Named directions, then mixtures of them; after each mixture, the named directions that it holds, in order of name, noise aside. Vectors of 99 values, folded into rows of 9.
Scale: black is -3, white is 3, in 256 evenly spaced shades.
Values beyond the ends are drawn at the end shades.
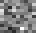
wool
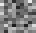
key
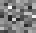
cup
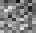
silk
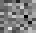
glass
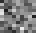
wool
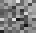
cup, silk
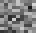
cup, wool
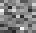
wool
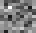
cup, key, silk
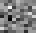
cup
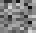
cup, glass, silk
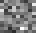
wool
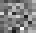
glass, wool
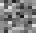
cup, key, silk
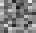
key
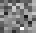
glass, wool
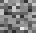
wool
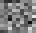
cup, glass, key
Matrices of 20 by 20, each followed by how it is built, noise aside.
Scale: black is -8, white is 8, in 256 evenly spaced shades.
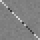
diagonal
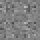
low rank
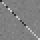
diagonal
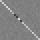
diagonal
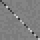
diagonal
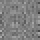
low rank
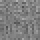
low rank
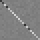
diagonal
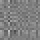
low rank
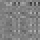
low rank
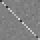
diagonal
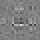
low rank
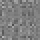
low rank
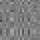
low rank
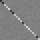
diagonal
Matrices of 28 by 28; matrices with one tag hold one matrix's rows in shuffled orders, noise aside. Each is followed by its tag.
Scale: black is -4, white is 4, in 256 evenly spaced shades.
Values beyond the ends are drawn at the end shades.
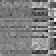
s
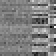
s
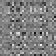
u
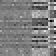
s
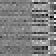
s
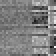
s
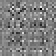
u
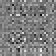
u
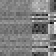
s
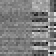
s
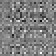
u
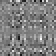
u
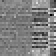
s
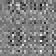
u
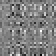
u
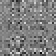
u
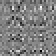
u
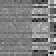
s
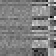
s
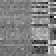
s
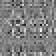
u
